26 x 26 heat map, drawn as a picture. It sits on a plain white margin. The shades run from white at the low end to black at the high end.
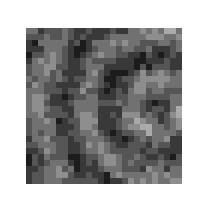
Slope: none. Grain: blotchy. Rings: centred on the middle right. Ninth with the lowest average: middle right.
